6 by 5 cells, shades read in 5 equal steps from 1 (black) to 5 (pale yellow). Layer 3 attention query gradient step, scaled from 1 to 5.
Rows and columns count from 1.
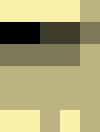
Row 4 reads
4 4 4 4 4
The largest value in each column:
5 5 5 5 4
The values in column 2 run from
1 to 5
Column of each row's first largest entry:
1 5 5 1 1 1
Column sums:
22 22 22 23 23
